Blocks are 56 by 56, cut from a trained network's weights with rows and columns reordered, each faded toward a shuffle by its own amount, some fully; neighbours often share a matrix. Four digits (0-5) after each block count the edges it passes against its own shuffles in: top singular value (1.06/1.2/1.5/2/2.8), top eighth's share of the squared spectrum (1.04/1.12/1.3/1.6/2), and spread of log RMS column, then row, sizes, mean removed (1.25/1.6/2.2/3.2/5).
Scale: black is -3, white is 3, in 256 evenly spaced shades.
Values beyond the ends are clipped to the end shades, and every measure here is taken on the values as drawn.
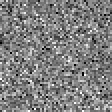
0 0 0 0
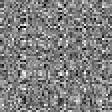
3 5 3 2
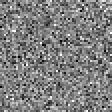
0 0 0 0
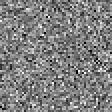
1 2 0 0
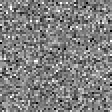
0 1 0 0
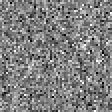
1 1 0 0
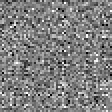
3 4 2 2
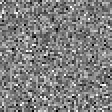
2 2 1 1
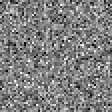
0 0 0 0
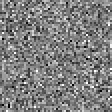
0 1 0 0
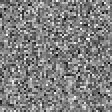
2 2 0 0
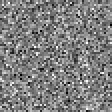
0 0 0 0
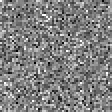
2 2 1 0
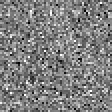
2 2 0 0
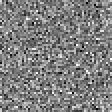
2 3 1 1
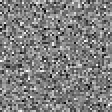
2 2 0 0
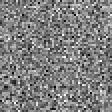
3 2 0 0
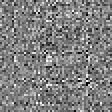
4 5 3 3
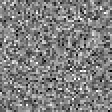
3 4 1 1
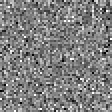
2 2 1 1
